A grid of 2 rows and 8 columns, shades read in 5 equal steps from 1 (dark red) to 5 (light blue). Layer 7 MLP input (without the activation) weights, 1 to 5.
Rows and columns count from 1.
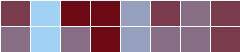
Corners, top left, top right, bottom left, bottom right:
2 2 3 2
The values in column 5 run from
4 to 4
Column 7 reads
3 3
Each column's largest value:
3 5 3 1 4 3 3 2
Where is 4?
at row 1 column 5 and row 2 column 5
